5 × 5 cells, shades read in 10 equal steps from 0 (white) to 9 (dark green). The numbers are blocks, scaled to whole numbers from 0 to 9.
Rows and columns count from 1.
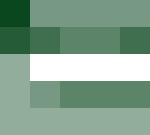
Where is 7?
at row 2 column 2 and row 2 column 5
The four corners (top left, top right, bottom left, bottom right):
9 5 4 4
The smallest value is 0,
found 4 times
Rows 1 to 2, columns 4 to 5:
5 5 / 6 7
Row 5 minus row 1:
-5 -1 -1 -1 -1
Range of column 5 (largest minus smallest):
7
